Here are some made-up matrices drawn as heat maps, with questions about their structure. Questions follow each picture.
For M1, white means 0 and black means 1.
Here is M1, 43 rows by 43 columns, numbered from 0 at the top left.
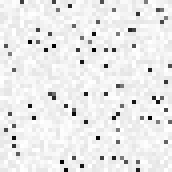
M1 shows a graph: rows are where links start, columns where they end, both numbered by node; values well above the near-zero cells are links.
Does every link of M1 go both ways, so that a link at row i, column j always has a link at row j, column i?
no
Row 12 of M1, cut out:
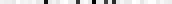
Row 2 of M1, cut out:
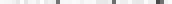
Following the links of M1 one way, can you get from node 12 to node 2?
yes
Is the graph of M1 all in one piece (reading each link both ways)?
yes
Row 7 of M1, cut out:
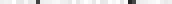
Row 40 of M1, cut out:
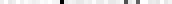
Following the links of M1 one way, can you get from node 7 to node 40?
yes
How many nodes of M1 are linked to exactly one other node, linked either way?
4
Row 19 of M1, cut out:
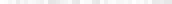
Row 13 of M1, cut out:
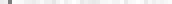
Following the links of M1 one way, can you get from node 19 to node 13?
no
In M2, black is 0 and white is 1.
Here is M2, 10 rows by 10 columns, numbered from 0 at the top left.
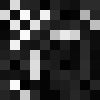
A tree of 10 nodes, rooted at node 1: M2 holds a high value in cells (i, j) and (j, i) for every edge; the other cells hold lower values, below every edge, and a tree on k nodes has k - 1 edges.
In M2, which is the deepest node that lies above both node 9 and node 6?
2
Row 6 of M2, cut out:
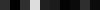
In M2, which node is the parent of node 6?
3
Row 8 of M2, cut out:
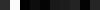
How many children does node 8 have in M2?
0
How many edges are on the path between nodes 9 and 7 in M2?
3
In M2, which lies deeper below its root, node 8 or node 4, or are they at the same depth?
the same depth
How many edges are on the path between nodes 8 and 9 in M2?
3
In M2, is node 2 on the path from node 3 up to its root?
yes
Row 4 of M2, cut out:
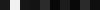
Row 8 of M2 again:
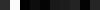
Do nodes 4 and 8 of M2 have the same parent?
yes
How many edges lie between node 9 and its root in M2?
2
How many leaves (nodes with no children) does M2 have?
7
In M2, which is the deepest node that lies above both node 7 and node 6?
3
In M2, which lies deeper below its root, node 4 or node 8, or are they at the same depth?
the same depth
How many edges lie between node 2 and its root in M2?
1
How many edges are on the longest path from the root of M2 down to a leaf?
3
